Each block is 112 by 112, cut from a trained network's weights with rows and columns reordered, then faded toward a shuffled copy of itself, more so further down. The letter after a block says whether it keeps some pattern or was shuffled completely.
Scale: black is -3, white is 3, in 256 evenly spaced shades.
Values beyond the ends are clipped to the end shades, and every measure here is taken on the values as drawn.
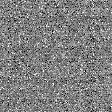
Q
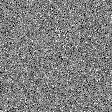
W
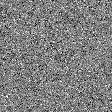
W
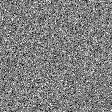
W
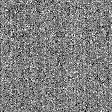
Q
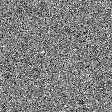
W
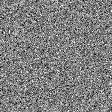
W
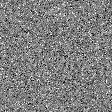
W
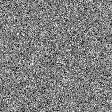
W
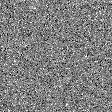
W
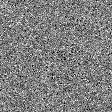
W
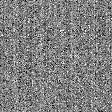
Q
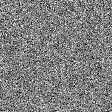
W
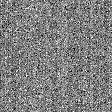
Q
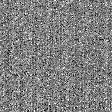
Q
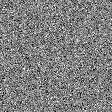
W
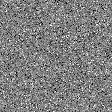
W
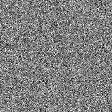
Q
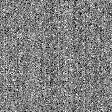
Q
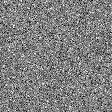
W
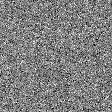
W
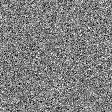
W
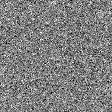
Q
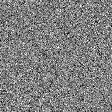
Q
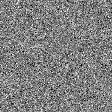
Q
